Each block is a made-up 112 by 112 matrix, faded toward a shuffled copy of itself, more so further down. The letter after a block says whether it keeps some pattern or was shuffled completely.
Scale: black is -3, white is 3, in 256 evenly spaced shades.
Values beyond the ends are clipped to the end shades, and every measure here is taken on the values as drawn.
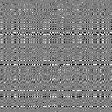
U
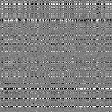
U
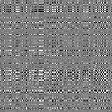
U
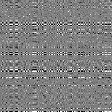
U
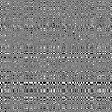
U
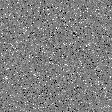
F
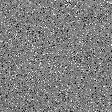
F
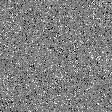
F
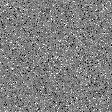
F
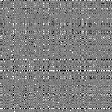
U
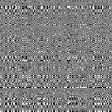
U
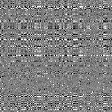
U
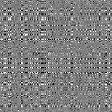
U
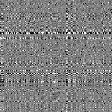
U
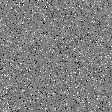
F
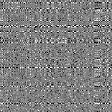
U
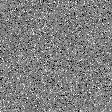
F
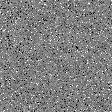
F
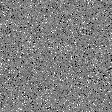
F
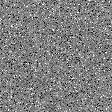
F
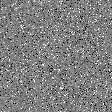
F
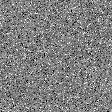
F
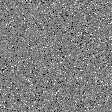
F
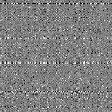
U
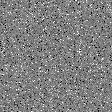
F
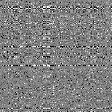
U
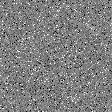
F
